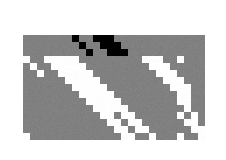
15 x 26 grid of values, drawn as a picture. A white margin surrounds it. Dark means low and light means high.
A horizontal seam about 20% of the way down splits the table, and the bottom part is higher. Neither half mirrors the other. The bottom left is the smoothest part. The grain runs diagonally down to the right.
